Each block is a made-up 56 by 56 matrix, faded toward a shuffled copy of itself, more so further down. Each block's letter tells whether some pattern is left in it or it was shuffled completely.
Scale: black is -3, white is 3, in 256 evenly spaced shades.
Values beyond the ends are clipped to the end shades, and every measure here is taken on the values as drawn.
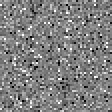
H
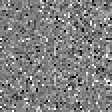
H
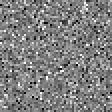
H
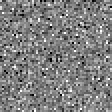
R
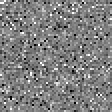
R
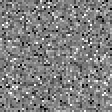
R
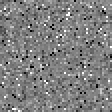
R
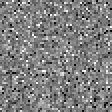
H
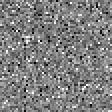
R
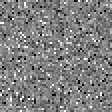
H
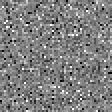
H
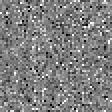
H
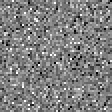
H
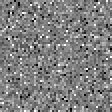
H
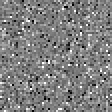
H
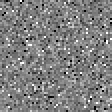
R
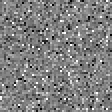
R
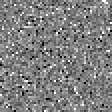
R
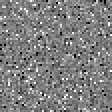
R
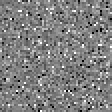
H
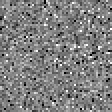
R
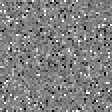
R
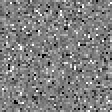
R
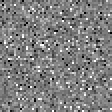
R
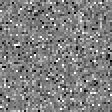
H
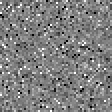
R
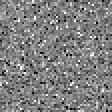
H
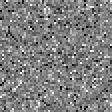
R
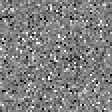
H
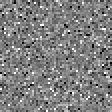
R
